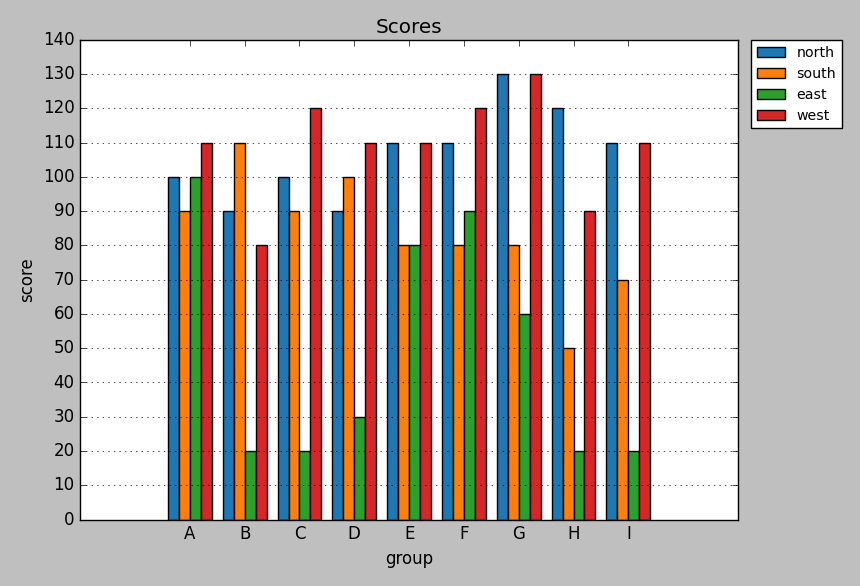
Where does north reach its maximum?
G
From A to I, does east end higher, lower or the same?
lower
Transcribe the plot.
Title: Scores
x-axis: group, ticks A B C D E F G H I
y-axis: score, ticks 0 10 20 30 40 50 60 70 80 90 100 110 120 130 140
Legend: north, south, east, west
Values:
north: 100 90 100 90 110 110 130 120 110
south: 90 110 90 100 80 80 80 50 70
east: 100 20 20 30 80 90 60 20 20
west: 110 80 120 110 110 120 130 90 110
